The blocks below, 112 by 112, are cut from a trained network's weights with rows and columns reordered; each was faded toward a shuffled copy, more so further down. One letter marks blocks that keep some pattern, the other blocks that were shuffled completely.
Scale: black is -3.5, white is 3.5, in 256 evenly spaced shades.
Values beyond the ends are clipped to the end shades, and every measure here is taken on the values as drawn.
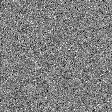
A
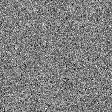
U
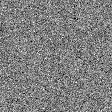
A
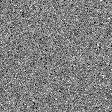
A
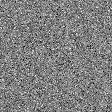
A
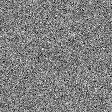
A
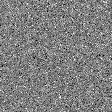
A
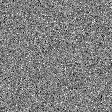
A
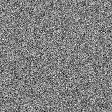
U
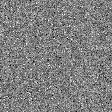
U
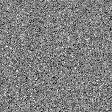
U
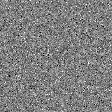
U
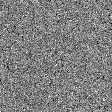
A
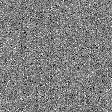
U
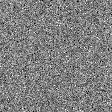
U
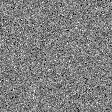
A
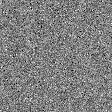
U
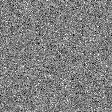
U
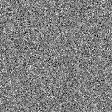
U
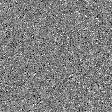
U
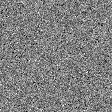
A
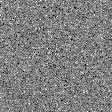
A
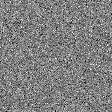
A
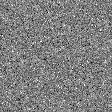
A
